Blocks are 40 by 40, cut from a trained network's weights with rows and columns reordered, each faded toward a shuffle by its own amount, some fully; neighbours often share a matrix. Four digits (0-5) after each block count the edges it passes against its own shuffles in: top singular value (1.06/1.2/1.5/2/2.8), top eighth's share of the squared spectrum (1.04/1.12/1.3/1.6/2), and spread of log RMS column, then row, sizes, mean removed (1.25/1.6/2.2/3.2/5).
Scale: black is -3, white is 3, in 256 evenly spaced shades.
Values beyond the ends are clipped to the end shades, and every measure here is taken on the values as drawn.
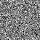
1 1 0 0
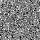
0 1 0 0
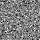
1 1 0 1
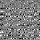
3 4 1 3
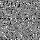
2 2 0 1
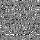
3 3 0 2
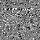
3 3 0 2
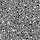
0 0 0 0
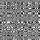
4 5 1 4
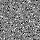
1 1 0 0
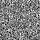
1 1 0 0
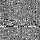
3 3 0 2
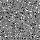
0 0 0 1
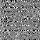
3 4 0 3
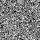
1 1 0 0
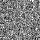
2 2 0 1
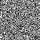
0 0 0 0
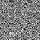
3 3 0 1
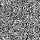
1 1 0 0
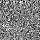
2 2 0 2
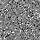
0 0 0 0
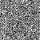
2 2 0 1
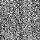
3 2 0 1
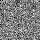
0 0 0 0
